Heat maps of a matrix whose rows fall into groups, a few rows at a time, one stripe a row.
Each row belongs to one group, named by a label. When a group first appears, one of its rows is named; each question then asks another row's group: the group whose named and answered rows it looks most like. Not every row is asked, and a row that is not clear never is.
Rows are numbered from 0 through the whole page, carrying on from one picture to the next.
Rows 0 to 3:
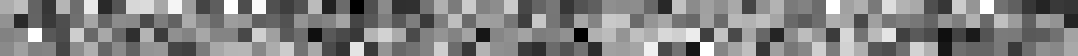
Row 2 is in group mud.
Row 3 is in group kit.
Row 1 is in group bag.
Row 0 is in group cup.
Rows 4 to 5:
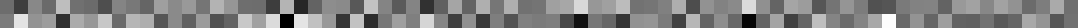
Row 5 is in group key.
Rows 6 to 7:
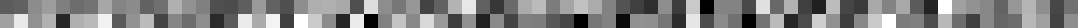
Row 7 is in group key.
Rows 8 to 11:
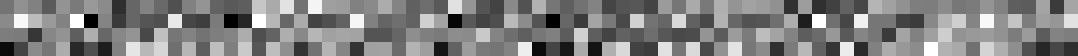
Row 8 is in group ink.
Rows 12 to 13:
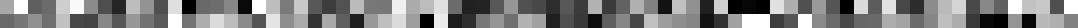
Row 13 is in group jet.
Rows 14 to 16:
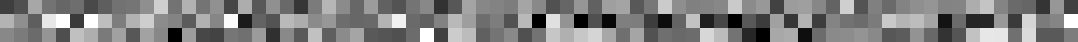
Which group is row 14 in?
bag
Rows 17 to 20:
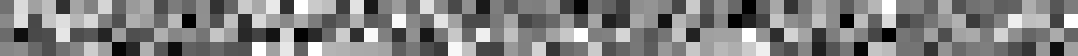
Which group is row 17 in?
key
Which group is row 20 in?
ink
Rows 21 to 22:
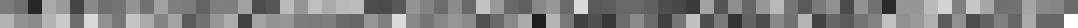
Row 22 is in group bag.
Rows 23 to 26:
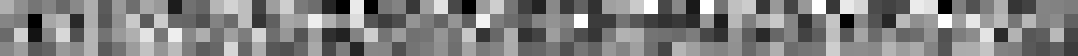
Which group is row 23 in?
kit
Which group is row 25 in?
cup
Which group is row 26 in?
cup
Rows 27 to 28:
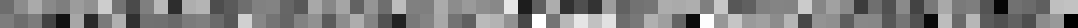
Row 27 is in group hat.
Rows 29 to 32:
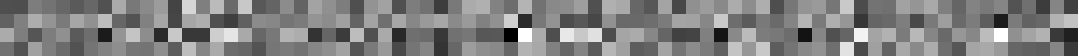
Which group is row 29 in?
bag
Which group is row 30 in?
hat
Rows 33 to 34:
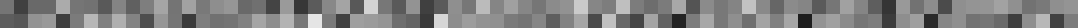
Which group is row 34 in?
kit
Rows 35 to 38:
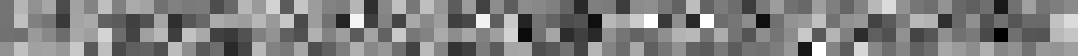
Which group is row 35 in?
key
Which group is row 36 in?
kit
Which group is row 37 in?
hat
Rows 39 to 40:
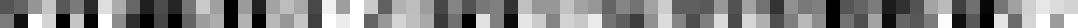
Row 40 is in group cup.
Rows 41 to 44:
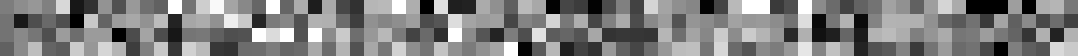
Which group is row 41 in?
jet
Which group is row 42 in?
bag
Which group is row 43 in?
ink
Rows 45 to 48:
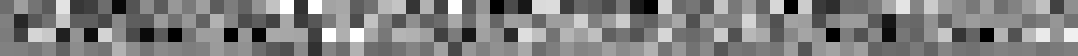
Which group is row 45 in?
ink
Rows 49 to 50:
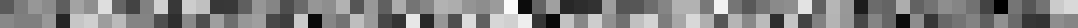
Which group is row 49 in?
hat
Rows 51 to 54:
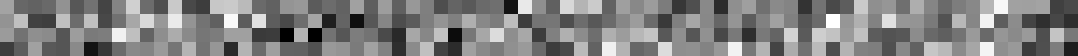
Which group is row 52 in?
cup
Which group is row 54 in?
bag
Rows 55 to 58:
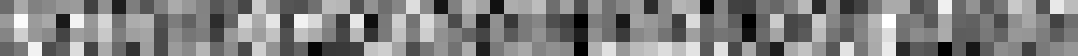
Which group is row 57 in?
key
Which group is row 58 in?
mud
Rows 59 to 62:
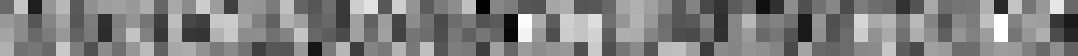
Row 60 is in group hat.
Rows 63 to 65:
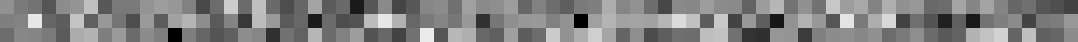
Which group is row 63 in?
cup
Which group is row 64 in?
mud
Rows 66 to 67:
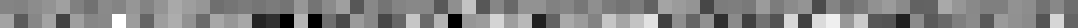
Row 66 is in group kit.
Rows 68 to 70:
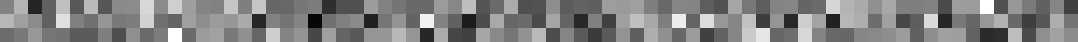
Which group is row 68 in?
cup
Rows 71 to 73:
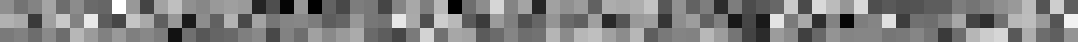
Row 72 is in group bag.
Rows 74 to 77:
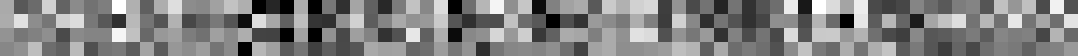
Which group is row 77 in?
mud
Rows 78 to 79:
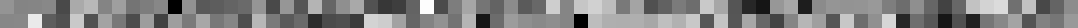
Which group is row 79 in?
mud
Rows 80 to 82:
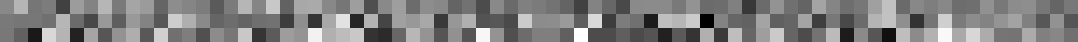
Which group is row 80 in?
key
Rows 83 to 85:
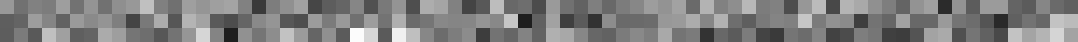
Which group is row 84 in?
hat
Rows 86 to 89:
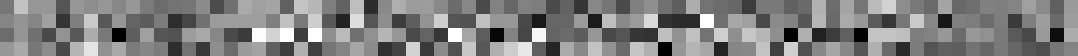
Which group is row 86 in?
key
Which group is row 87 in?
kit
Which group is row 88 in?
ink
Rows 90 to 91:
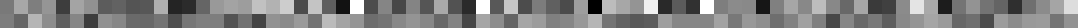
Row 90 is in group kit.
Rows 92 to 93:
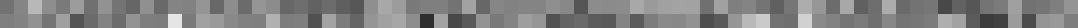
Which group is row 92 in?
mud
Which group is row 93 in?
jet
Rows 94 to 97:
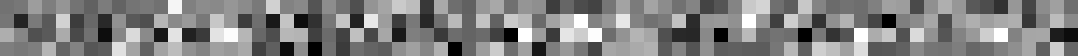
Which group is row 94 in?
jet
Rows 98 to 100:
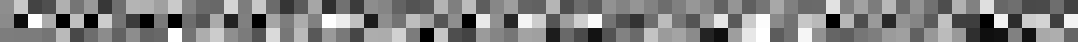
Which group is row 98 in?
cup
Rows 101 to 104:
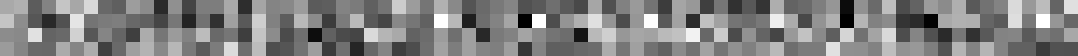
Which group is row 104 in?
cup
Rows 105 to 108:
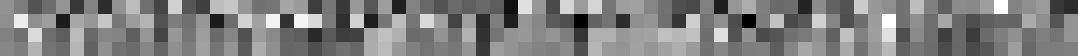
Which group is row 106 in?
key
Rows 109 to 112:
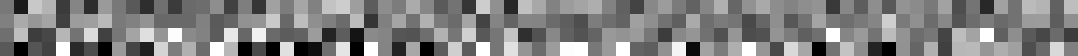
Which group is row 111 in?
cup
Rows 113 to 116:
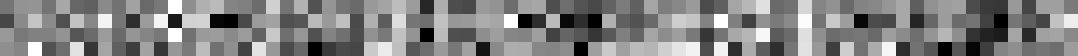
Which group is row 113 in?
jet
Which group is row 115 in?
jet
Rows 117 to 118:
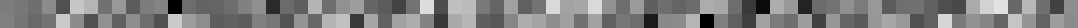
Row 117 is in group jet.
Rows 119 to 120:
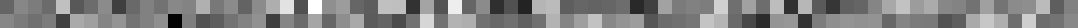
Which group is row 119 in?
ink
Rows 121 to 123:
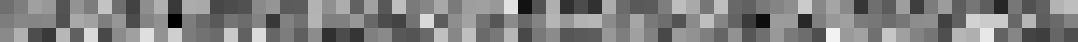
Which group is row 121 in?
hat
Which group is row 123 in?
cup
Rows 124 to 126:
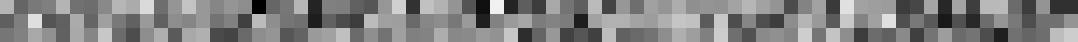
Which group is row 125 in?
mud
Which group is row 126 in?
hat
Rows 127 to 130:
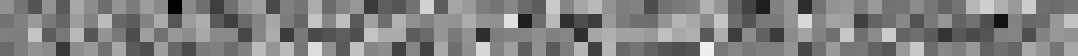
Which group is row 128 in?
hat
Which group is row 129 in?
mud
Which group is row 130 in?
kit
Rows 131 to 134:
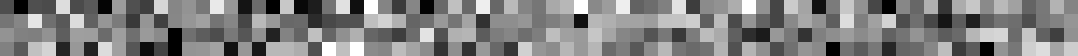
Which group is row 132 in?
mud
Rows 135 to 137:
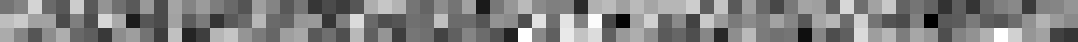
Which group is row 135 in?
mud
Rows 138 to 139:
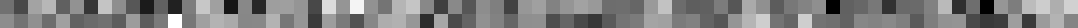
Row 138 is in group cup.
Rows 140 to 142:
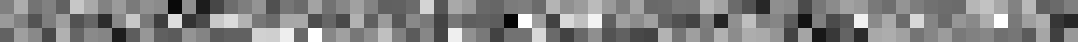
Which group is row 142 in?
ink
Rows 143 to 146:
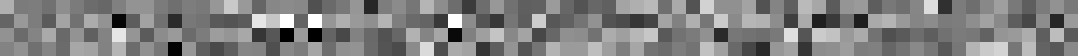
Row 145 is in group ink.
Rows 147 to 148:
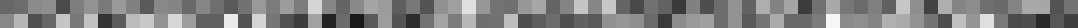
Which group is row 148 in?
cup
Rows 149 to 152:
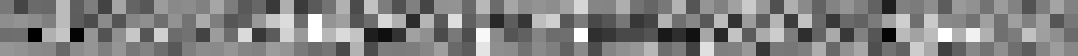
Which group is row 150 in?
ink
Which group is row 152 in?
kit
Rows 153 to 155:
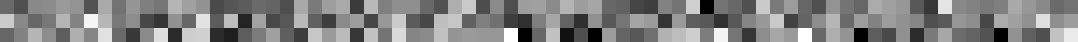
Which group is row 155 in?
hat
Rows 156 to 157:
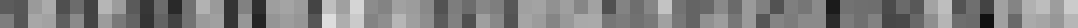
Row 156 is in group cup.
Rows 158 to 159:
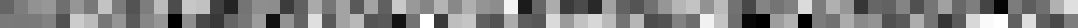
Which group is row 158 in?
hat
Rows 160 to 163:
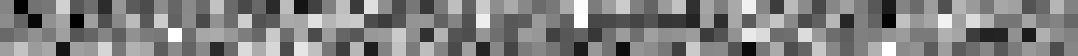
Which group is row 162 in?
jet
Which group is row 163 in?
key
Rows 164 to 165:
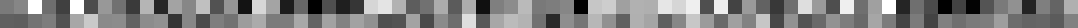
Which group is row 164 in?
mud
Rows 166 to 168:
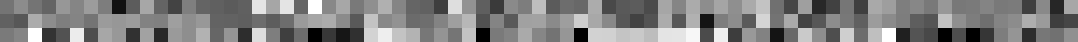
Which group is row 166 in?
ink
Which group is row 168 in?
mud
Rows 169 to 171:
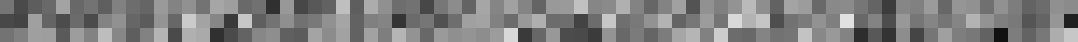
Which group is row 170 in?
bag
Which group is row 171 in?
hat
